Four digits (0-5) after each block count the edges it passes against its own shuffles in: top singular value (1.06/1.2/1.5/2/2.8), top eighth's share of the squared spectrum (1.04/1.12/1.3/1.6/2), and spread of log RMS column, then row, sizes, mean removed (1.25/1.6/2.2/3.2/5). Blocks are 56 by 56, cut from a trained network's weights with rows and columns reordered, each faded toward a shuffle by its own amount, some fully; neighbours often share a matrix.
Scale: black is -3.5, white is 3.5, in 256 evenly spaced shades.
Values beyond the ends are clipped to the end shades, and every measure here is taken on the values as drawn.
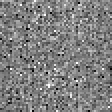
1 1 1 0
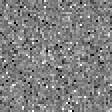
0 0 0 0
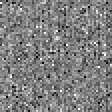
2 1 0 1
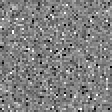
0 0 0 0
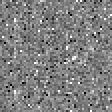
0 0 0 0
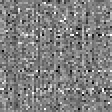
3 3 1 2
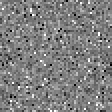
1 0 0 0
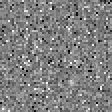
0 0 0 0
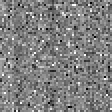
2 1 0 1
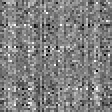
4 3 1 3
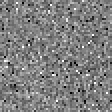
0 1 0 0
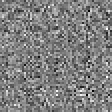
3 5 2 2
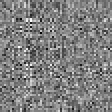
3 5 2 2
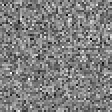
2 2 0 1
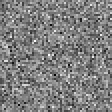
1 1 0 0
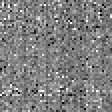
2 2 1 2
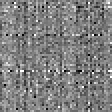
3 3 0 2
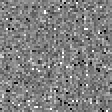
0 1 0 1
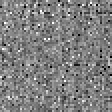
2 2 0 2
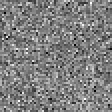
2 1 0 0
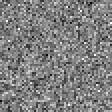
1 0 0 0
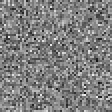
2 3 0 1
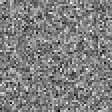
2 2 0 0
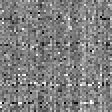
3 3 0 3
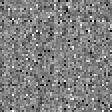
2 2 0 1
